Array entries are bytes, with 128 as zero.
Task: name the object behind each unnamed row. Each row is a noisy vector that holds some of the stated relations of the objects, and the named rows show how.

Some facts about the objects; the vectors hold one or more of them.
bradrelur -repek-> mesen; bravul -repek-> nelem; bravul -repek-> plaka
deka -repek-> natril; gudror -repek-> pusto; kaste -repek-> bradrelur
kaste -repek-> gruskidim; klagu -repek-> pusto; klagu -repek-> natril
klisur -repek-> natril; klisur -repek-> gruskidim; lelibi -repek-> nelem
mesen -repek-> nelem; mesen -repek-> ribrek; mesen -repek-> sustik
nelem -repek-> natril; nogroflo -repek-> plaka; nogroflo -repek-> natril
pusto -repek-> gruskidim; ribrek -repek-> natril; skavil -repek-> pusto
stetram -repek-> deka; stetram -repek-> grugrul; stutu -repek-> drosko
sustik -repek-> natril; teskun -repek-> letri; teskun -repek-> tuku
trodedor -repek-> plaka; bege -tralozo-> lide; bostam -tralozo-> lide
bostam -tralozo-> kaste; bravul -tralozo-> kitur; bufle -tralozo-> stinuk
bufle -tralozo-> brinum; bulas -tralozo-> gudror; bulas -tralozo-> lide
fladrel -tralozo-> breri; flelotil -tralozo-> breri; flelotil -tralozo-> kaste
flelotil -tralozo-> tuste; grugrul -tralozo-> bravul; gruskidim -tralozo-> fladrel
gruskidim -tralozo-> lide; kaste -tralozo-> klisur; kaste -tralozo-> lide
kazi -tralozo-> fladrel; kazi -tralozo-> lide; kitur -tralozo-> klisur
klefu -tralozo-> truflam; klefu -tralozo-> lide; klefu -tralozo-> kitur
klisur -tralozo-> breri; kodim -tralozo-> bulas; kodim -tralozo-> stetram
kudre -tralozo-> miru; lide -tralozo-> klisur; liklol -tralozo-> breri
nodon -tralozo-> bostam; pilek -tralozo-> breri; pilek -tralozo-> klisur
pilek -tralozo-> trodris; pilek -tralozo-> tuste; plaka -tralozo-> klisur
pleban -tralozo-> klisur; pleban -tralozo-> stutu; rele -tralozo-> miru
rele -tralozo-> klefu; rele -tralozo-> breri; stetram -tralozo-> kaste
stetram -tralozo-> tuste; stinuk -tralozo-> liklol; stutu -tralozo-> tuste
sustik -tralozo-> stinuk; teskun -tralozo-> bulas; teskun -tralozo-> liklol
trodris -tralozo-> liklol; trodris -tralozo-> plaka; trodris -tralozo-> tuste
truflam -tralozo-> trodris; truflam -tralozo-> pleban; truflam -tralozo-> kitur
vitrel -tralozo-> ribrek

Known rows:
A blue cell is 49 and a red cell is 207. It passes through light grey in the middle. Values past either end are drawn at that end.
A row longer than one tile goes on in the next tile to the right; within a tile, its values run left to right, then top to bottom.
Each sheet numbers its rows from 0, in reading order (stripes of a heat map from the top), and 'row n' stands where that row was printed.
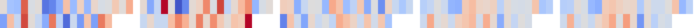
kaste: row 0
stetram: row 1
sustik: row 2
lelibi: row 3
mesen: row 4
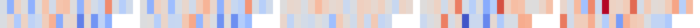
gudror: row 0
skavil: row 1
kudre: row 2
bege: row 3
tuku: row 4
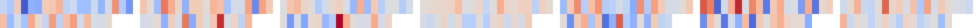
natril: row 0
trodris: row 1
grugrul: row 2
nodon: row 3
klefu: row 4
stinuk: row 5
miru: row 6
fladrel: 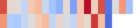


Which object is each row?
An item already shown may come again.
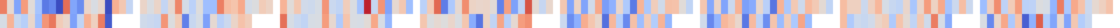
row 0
klisur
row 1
kazi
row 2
breri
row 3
drosko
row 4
gruskidim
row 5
gruskidim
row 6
rele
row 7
klefu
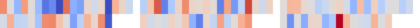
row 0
klisur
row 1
drosko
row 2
grugrul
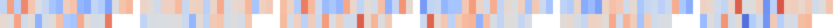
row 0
pleban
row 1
kodim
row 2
pilek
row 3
trodedor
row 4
nelem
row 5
bulas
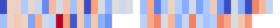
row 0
bravul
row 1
plaka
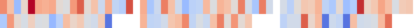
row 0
teskun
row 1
flelotil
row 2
bostam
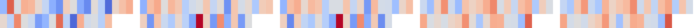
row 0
kitur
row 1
truflam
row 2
truflam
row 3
tuste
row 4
tuste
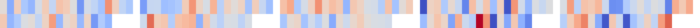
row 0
pusto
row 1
trodedor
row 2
bufle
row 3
bravul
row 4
lide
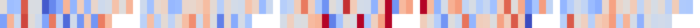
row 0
kaste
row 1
klagu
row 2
stutu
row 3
liklol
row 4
nogroflo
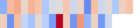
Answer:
truflam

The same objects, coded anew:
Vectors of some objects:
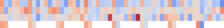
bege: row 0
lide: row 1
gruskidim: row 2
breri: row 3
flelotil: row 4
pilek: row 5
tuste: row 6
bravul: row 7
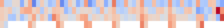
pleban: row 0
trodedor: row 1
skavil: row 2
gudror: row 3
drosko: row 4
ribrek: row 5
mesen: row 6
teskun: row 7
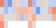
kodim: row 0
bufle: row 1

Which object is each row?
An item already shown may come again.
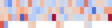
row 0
stetram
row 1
liklol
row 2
klefu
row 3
stinuk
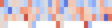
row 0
stinuk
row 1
plaka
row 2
bostam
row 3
stetram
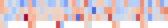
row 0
klisur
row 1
nogroflo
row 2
stetram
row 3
stinuk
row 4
rele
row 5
lide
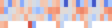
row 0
gruskidim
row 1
grugrul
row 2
kaste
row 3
kaste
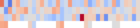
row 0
bulas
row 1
truflam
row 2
fladrel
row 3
stutu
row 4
trodris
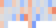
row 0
pilek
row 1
kitur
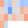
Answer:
sustik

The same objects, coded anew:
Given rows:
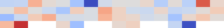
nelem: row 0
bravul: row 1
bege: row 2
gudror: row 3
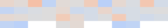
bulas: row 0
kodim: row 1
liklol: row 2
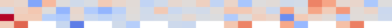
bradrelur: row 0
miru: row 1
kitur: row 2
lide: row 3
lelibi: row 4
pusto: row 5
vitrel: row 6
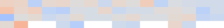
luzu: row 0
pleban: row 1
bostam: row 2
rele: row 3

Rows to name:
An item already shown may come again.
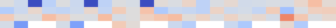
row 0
plaka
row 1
plaka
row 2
trodedor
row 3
stetram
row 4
stutu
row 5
kaste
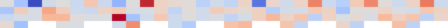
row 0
bravul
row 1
teskun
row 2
sustik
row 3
kitur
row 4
nogroflo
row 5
gruskidim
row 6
klisur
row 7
gruskidim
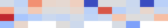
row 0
bufle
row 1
grugrul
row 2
plaka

